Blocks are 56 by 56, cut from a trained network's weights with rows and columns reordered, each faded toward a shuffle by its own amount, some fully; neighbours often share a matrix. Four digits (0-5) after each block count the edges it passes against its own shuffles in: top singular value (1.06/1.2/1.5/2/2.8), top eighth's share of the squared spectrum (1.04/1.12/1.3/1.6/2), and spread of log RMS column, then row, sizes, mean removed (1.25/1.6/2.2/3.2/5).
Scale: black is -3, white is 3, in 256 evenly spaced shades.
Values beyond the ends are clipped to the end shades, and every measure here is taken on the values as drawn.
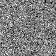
0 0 0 0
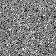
0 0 0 0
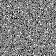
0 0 0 0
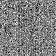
2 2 0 0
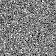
0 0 0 0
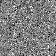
2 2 2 0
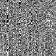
3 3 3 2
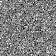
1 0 0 0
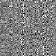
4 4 3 1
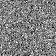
0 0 0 0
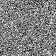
0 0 0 0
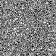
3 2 1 0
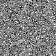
2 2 1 0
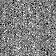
1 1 0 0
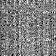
3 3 1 2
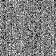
2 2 0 1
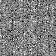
2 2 0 1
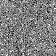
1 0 0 0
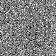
1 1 0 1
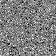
0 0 0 0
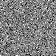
0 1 0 0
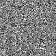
2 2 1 0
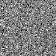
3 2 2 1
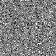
2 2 1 0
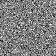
2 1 0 0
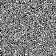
2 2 1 0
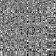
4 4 3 2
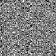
3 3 2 1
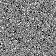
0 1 0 0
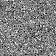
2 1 0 0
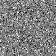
2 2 0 0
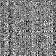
3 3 1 2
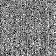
2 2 0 1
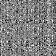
3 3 0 2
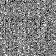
2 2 0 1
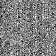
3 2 0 1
